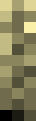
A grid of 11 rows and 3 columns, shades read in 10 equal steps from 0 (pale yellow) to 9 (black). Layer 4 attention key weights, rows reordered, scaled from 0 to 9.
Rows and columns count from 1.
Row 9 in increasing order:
4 5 5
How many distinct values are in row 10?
2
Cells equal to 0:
1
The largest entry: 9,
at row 11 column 1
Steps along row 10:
up down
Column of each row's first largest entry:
2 2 2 3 2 1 3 2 1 2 1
